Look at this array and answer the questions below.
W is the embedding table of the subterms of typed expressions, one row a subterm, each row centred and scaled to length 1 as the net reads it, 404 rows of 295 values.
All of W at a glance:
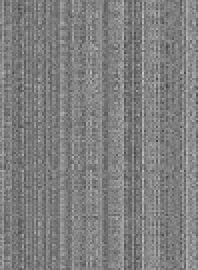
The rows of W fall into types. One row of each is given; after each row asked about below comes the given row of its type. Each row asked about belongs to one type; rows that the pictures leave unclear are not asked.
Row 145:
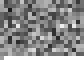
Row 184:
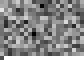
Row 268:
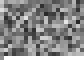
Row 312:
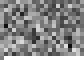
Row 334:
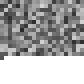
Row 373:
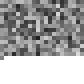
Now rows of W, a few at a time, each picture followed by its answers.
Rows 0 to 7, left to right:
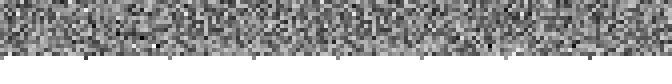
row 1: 334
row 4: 373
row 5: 312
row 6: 145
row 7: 334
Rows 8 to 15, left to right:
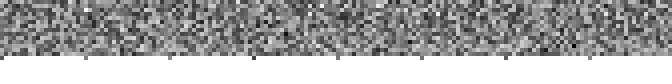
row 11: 184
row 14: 334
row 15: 373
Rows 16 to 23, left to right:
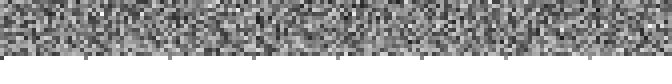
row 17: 268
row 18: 145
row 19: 268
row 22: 268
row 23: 145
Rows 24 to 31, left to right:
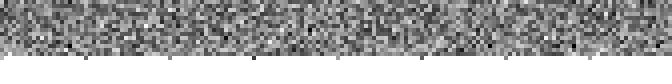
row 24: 145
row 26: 145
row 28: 373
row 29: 334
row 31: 145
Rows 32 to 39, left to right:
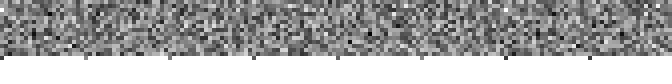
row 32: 184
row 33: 268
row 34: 312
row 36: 312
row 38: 184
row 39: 184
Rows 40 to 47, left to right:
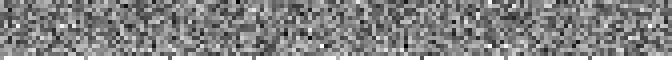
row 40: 145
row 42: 334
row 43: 268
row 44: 373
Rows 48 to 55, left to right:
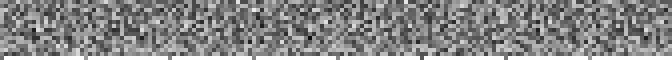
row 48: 312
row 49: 373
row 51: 145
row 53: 334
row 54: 312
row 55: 373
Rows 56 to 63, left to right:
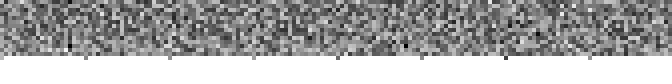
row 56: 373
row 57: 373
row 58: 373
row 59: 373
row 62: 184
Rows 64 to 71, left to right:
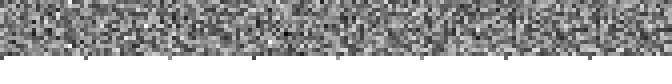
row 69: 268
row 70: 334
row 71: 334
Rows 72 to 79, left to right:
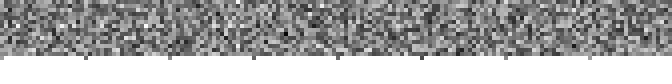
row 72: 145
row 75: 312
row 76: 334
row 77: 334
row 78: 268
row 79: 373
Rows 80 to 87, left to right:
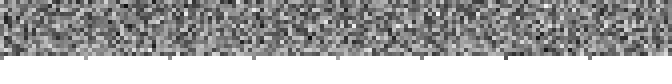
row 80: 268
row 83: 145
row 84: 145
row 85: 268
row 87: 312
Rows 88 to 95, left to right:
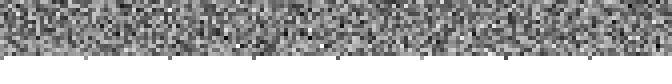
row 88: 373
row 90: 373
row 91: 268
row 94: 334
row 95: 184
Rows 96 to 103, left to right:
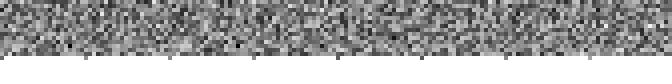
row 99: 268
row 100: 334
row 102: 268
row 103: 145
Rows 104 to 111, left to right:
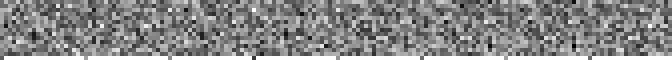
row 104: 312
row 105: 145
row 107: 184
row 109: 184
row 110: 373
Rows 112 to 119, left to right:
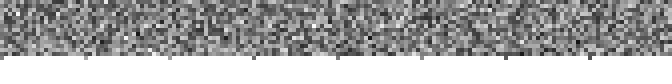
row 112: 268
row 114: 373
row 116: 268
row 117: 145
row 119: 334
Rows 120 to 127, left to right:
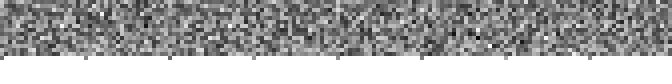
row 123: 373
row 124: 268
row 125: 268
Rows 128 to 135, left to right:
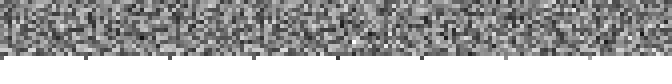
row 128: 334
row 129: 334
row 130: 334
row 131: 334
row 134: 145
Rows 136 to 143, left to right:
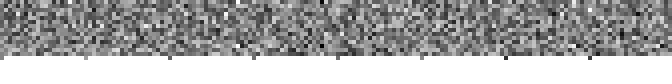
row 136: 145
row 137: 145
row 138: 373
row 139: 334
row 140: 268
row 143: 184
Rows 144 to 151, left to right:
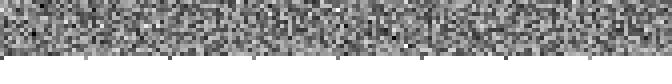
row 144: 184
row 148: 373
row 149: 334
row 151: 373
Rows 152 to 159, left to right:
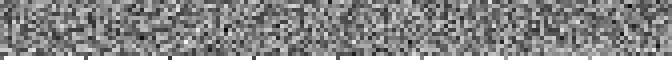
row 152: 334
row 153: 334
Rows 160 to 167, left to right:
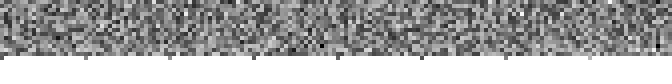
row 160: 334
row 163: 334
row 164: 334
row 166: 268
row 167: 373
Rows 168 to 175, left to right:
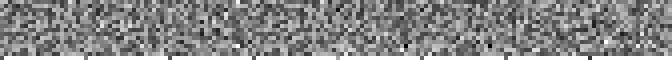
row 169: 312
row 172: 312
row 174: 334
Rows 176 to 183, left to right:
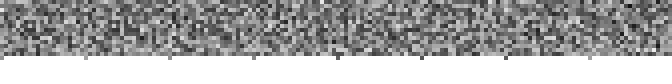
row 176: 373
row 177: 373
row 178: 373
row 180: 334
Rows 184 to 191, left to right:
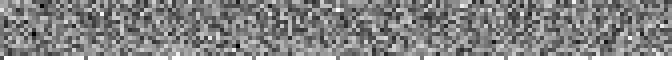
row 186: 145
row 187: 373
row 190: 145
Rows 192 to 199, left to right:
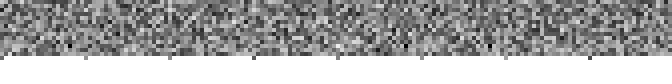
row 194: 268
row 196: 312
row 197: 312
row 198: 373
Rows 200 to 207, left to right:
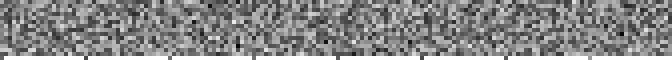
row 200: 334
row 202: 184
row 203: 312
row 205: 334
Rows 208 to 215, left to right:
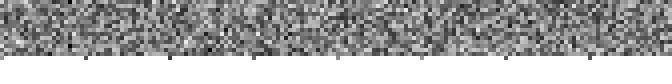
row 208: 373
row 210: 334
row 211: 268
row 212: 145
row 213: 268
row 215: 334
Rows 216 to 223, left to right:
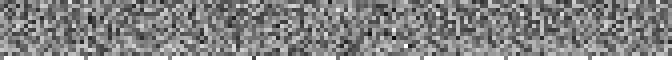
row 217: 268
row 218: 312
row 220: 268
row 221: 373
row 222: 373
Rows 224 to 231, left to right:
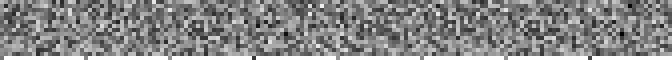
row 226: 373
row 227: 184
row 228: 373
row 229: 373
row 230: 373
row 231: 184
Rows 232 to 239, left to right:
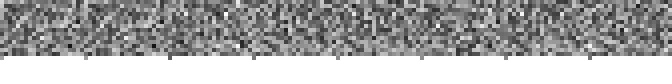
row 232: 268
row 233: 268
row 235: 312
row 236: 373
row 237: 145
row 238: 268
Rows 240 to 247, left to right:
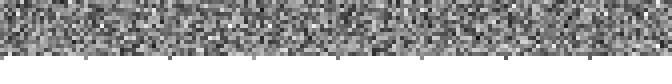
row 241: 145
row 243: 145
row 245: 145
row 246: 334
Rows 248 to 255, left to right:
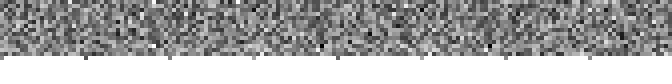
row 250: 145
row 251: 312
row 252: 312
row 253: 312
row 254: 268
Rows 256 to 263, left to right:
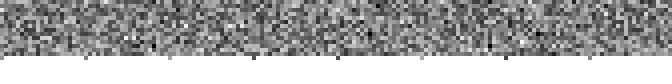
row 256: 373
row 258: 145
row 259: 334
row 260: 184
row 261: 373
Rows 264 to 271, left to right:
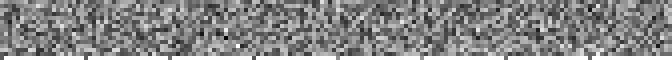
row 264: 334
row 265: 334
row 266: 268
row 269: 268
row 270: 312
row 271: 334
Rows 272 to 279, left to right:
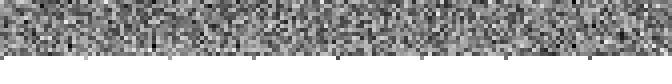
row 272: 184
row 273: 373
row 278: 334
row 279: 312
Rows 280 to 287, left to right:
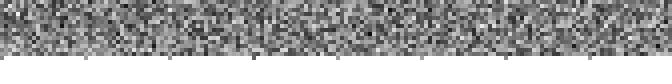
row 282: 373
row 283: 334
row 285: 145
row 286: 268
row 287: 268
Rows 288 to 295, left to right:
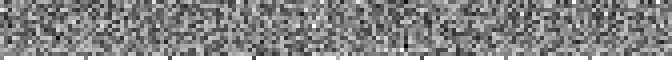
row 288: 145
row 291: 184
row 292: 373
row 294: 145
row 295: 145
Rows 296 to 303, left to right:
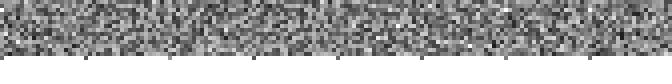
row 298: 268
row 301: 373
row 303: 268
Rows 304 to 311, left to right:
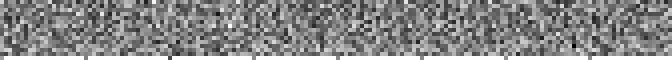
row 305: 145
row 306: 184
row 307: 312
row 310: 373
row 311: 268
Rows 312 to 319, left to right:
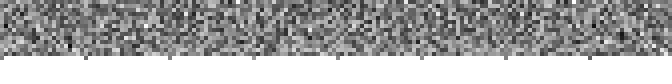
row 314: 145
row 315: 268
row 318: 145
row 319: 312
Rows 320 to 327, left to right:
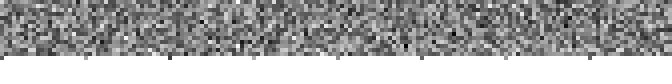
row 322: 334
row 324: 312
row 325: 312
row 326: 373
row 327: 334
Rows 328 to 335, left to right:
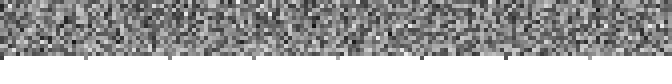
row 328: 334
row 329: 312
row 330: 145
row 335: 145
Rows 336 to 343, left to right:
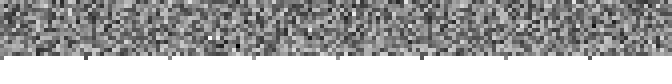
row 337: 334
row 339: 268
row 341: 334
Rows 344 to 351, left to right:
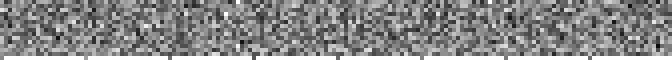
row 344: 145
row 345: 145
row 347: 334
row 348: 334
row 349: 145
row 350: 145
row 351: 184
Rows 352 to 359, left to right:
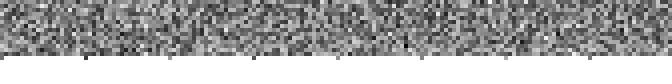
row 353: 334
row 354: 268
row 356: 373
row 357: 145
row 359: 312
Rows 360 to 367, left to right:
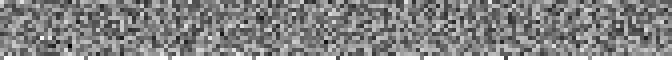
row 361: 373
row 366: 334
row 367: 373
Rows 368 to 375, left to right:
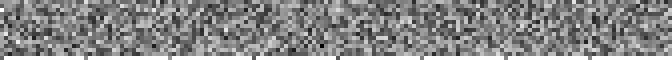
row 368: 373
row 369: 268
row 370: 268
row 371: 334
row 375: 268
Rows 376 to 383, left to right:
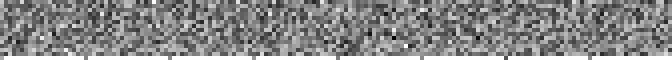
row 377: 145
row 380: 268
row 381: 145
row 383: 268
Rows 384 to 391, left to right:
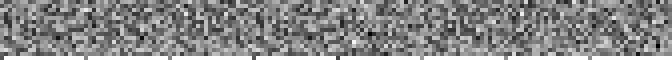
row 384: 334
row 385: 145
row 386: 373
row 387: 334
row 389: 373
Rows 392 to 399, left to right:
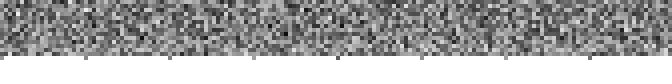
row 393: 145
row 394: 373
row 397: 312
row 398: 373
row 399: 312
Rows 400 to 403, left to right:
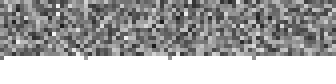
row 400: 373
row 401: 268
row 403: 373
